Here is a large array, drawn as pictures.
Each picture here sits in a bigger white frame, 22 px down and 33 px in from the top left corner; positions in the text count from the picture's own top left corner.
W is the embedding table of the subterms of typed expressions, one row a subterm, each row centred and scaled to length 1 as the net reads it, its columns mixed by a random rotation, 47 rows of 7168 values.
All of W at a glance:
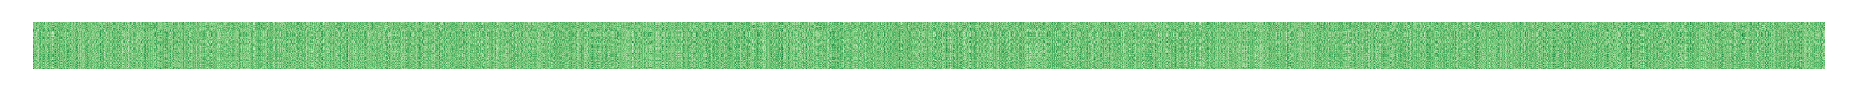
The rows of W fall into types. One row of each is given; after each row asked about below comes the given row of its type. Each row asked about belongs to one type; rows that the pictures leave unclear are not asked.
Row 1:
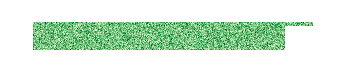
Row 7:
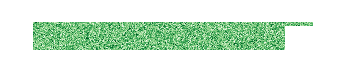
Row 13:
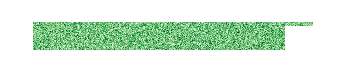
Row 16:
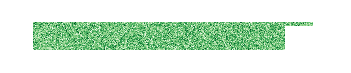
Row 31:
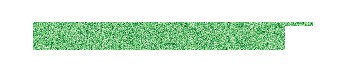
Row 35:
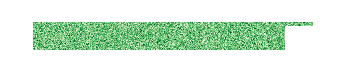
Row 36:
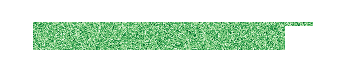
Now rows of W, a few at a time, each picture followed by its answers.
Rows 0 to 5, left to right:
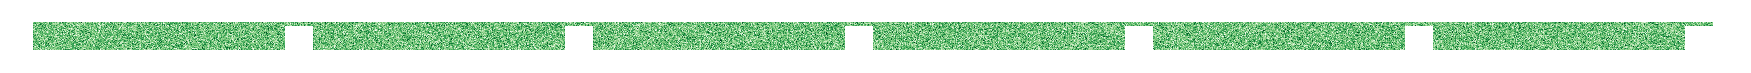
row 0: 36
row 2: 1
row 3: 7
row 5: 7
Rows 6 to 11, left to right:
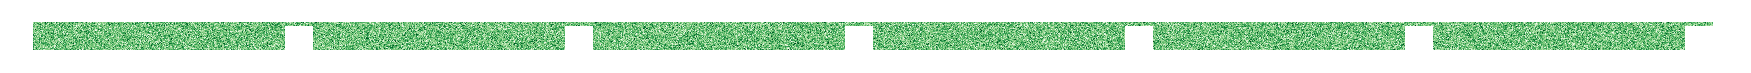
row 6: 1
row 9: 35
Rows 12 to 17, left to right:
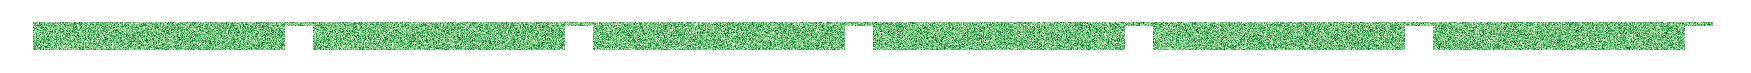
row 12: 13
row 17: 36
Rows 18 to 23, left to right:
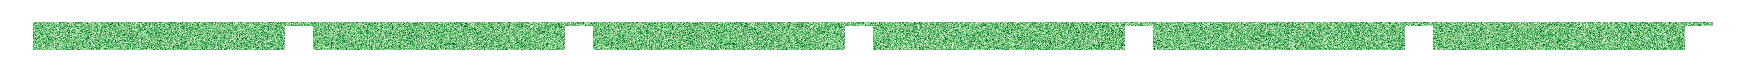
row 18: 7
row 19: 31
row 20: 31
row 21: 13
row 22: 35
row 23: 35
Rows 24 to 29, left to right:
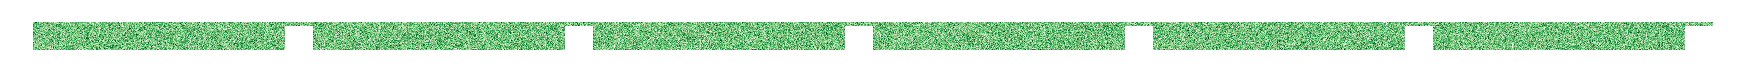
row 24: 7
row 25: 36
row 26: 1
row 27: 1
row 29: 13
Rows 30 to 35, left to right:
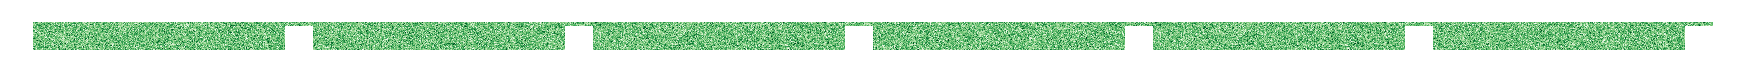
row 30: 35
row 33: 1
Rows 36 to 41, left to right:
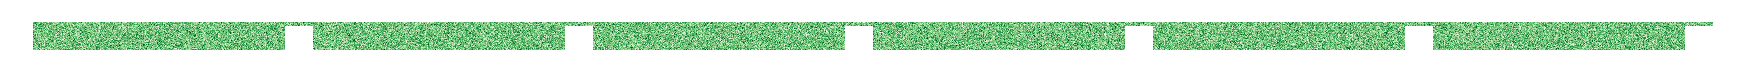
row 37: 16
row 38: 13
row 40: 36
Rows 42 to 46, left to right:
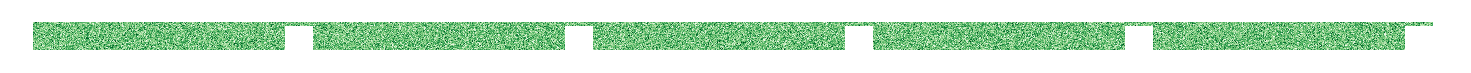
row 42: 7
